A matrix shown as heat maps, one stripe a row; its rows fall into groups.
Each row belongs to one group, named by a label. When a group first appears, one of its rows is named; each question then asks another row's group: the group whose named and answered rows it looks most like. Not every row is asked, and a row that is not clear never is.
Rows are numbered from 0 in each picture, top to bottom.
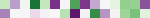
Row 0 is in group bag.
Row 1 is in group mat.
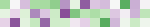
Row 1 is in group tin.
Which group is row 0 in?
bag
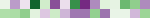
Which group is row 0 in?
bag
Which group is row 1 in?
mat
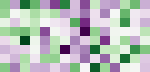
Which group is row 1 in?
bag
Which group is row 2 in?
bag
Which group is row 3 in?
mat
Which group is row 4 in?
mat
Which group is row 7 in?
tin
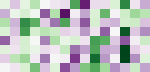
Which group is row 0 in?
bag
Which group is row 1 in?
tin
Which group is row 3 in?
bag
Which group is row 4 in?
tin
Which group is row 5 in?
mat
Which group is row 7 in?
tin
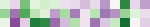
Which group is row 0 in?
bag
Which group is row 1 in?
mat
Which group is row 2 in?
bag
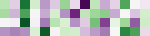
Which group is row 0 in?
mat
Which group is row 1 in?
tin
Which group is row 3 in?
bag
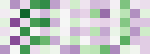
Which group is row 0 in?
bag
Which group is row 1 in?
mat
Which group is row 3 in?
mat
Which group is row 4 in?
bag
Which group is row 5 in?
tin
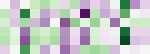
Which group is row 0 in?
bag
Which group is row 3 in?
bag
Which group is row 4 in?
bag
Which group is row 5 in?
tin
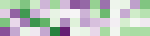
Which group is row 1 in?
tin
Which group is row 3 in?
tin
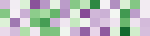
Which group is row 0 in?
tin
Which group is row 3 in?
bag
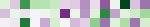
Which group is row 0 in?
bag
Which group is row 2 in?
mat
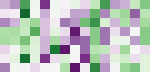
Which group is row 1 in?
mat
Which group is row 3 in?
mat
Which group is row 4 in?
mat
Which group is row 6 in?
mat
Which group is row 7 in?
mat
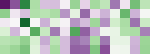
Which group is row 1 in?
bag
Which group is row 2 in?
mat
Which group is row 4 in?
mat
